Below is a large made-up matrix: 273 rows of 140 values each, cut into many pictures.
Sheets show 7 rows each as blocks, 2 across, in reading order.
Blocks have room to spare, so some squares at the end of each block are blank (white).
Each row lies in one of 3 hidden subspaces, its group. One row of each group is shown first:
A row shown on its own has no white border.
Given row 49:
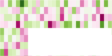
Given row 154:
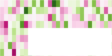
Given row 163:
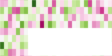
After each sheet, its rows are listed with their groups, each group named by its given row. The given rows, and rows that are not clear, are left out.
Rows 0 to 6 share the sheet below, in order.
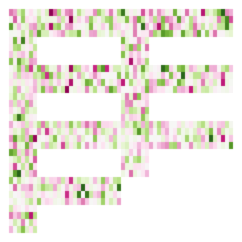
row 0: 49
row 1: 49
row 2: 163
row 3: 49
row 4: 163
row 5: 154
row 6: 163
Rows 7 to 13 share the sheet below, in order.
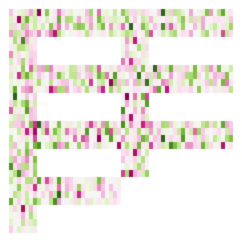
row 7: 154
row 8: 49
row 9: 154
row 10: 163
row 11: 154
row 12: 49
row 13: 154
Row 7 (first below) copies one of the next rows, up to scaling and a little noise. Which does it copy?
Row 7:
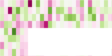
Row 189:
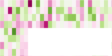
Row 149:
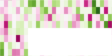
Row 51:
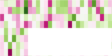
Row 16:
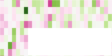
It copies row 189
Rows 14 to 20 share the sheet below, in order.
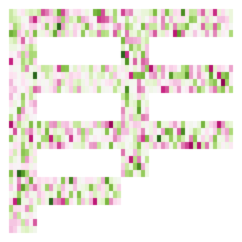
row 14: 154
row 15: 163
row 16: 154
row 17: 154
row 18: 49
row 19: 49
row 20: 163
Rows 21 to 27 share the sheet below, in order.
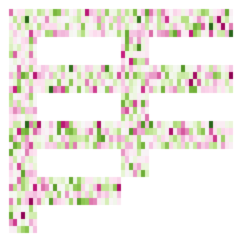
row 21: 163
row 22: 154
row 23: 163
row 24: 163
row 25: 154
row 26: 154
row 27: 163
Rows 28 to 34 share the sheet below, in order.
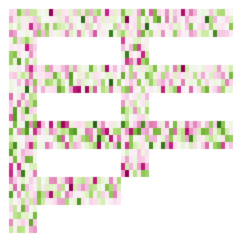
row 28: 49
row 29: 163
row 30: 49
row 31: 163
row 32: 154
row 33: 163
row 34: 49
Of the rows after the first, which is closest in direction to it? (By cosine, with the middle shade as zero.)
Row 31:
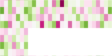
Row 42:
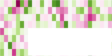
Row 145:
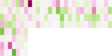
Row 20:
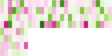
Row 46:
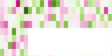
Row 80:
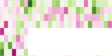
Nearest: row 80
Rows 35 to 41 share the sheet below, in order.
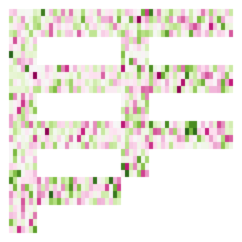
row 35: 163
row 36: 154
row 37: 154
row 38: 163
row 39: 163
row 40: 163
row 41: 49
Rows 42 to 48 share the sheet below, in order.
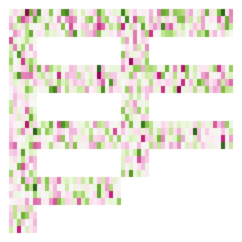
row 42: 154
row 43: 49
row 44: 154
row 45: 163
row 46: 154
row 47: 49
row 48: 154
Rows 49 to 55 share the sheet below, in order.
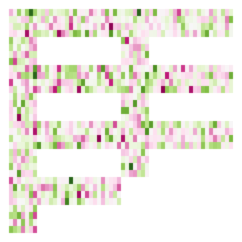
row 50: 154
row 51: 154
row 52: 163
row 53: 154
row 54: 154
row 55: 163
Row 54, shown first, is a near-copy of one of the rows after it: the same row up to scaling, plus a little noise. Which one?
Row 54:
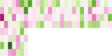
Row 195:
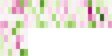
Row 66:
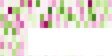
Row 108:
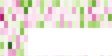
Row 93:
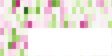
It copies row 108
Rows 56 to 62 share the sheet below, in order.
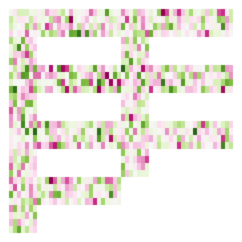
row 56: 49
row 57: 49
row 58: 154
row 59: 49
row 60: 154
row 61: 49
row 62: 49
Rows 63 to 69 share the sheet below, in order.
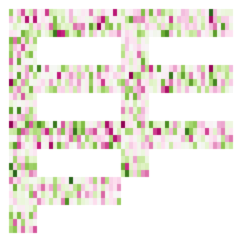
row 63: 154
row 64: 154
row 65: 154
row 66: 154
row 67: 163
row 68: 163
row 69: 163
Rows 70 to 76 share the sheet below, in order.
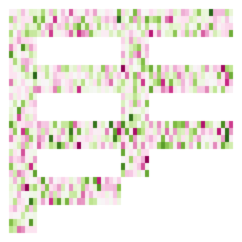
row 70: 163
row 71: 154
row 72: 154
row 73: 49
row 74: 49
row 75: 49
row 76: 163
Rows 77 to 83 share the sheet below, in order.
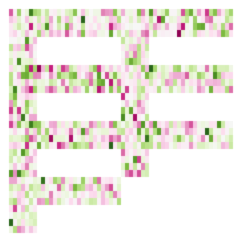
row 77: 49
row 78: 163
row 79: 154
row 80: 154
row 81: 49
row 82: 163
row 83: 163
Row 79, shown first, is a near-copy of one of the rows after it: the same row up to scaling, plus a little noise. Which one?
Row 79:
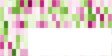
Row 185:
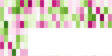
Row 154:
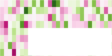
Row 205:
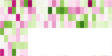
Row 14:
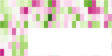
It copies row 185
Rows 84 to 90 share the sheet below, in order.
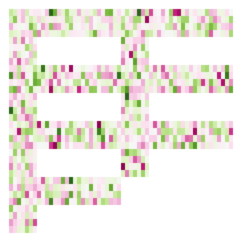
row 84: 49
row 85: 154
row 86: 163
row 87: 154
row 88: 154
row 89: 163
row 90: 163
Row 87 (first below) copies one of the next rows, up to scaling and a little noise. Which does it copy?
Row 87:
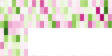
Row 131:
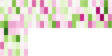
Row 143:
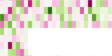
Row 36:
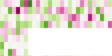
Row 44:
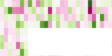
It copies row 131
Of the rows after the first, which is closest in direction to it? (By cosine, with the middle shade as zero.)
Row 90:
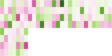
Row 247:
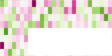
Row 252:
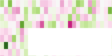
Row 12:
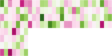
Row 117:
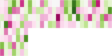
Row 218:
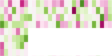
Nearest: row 247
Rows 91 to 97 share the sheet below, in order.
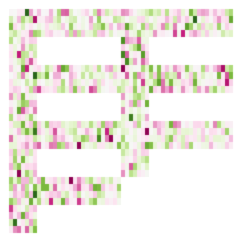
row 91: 154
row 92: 163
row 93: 154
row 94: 49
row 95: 154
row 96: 154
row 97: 163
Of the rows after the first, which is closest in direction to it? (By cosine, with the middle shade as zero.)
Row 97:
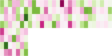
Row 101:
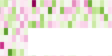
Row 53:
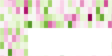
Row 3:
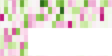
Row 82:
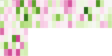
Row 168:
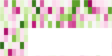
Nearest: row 82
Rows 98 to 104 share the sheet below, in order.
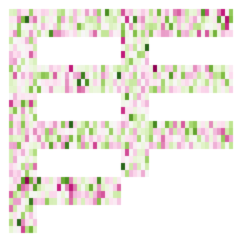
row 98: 163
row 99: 49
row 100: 163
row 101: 163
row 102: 163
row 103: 163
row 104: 154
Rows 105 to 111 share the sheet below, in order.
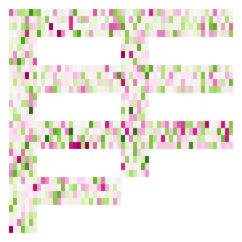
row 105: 49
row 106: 154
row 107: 163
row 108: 154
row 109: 49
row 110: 49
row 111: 154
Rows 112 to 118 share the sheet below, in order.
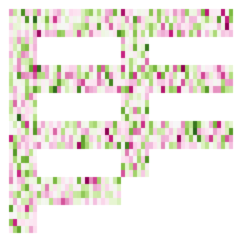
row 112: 154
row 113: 49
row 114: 154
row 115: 163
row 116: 154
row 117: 163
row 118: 163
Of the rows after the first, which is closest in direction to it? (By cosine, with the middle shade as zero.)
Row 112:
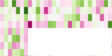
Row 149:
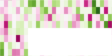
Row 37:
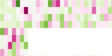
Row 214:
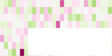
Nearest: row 214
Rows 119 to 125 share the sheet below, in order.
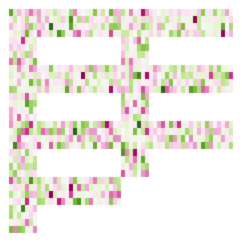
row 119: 49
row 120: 49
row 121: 49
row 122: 163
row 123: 163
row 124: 154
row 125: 49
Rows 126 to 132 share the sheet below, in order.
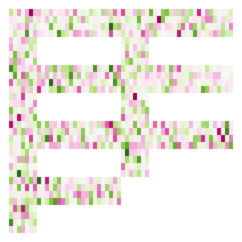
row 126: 49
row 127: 163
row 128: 49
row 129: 154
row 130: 49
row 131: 154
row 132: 154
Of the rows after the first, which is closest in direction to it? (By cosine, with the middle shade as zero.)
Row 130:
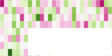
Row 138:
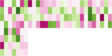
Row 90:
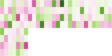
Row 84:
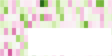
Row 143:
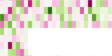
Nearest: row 138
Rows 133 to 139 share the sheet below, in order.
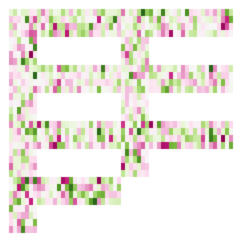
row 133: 163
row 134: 49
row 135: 154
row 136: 154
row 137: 154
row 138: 154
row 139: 154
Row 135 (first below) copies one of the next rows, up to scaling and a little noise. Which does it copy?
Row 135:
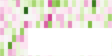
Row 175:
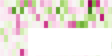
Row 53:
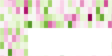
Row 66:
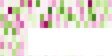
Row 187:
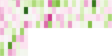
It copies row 187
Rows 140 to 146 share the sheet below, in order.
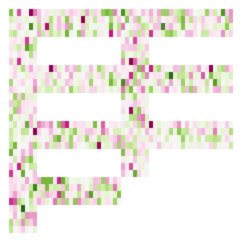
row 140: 49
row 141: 49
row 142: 49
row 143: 154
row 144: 154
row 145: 154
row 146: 154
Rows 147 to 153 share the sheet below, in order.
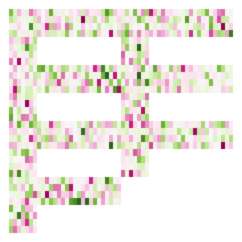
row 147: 49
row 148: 154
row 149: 154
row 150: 163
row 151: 49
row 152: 49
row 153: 49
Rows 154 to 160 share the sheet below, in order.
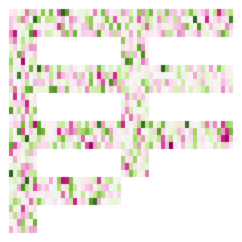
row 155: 163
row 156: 154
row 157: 49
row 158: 154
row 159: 49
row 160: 154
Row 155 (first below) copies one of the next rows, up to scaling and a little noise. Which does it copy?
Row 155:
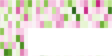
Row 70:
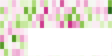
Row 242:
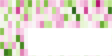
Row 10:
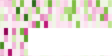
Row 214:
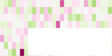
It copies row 242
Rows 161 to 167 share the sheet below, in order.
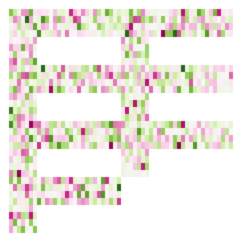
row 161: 163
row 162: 163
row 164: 163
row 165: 49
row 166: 163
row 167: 163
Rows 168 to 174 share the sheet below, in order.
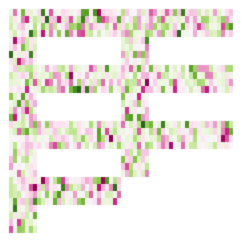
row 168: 163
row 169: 163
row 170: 49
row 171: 163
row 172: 154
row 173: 49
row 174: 154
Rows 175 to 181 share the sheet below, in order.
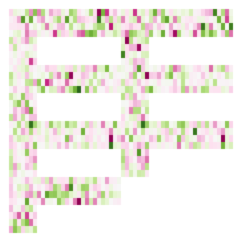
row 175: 154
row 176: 154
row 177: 49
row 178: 154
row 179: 49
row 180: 49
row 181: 49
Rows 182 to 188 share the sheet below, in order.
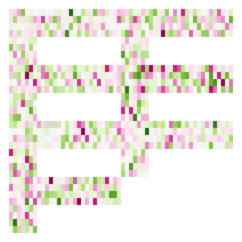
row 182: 163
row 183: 163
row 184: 163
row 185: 154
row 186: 163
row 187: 154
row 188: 49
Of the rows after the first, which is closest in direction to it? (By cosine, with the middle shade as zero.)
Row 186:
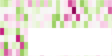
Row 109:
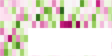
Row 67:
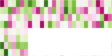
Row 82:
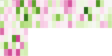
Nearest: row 82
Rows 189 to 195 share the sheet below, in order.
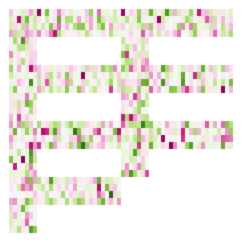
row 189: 154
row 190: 163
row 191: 49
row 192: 49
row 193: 163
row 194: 49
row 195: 154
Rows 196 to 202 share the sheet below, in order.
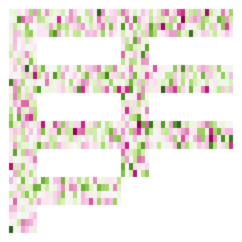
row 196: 154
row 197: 49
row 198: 154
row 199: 163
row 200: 163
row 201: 154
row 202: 154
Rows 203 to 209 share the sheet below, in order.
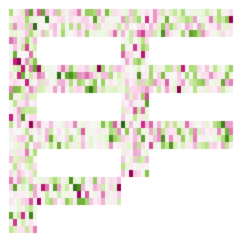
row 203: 163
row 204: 163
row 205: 154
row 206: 163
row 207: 49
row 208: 49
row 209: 163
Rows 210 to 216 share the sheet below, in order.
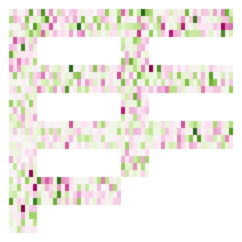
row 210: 163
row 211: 49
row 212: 163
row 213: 154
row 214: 163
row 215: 163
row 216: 154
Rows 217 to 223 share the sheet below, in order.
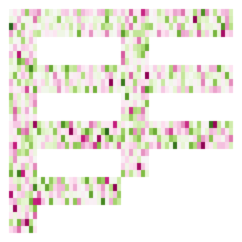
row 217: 154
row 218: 49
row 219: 49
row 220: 154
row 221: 154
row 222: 154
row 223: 154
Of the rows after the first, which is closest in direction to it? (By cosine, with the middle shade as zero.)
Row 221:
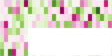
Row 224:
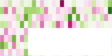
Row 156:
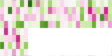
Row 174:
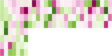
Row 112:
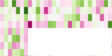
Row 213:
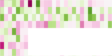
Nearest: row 156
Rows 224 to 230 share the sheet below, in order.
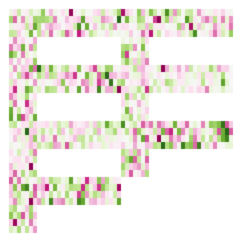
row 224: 163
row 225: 163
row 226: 154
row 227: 49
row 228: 163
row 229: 49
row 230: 163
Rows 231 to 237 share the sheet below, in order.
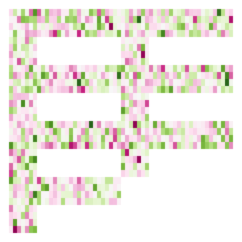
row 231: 154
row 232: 163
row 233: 163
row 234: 49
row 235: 49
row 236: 154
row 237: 163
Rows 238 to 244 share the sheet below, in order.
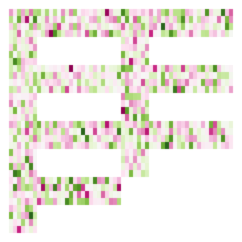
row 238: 163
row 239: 49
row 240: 163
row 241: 163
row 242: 163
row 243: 154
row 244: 163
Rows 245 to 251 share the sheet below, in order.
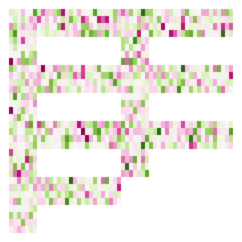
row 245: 154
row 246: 49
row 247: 163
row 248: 163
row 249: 163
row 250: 163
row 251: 163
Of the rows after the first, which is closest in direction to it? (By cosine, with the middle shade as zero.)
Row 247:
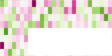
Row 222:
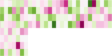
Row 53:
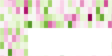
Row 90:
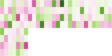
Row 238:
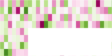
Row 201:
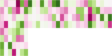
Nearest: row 90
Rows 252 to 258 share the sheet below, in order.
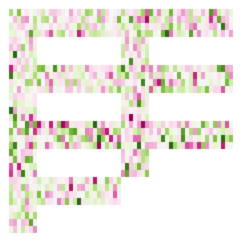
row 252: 163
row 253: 154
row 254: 163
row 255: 49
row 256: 154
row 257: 49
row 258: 49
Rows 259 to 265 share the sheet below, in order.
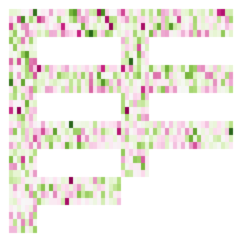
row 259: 154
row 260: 49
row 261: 154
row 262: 163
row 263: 163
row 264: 163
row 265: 163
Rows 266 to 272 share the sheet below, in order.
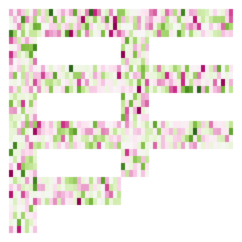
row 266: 49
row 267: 163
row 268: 163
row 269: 49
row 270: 154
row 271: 163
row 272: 154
